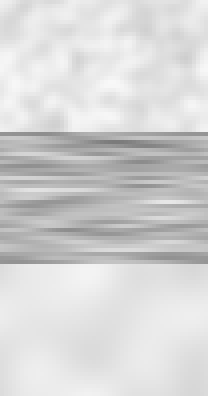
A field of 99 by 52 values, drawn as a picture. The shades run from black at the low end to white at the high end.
It is made of 3 by 1 panels. Panel 1,1: very high, blotchy, faint in contrast. Panel 2,1: high, streaked across. Panel 3,1: very high, smooth, faint in contrast.
